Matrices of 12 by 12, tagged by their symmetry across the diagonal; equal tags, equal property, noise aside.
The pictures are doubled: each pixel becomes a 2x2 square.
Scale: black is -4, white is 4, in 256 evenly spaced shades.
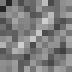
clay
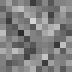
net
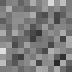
clay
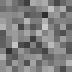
net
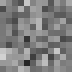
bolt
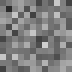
clay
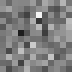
bolt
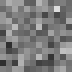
bolt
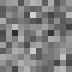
net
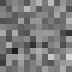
bolt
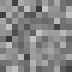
clay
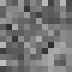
clay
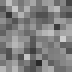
net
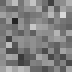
bolt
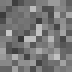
clay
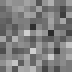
net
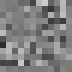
net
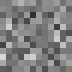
bolt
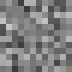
net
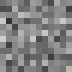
bolt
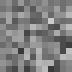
net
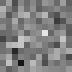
bolt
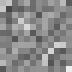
clay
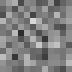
net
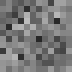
clay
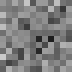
clay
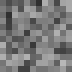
bolt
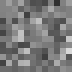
bolt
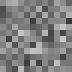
net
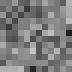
clay
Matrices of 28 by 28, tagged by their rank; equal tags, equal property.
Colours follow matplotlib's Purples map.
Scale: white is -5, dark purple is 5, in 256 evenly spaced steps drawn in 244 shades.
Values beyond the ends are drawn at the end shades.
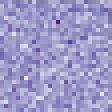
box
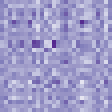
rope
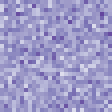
box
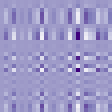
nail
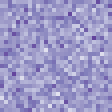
box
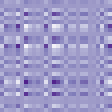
nail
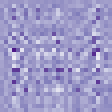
rope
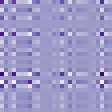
nail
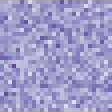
box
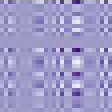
nail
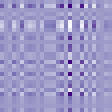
nail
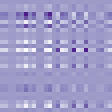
nail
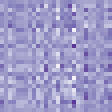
rope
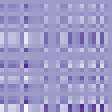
nail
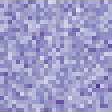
box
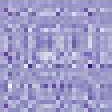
rope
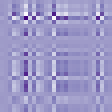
nail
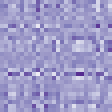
rope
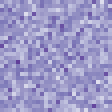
box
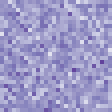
box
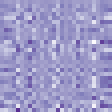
rope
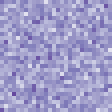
box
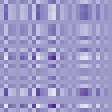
nail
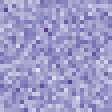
box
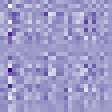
rope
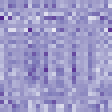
rope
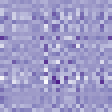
rope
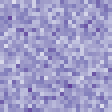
box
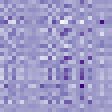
rope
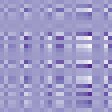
nail
